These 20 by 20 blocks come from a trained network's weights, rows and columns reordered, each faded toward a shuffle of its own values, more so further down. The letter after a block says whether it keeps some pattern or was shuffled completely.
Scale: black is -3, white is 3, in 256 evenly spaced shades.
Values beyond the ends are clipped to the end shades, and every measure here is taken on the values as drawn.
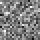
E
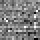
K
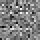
K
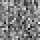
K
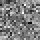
E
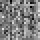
K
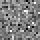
E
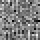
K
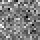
E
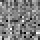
K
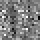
K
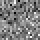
E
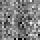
K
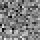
E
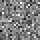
E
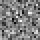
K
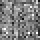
K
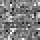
K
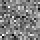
E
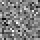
E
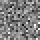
E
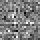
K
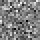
E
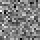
E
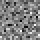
E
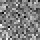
E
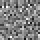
E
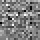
K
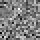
E
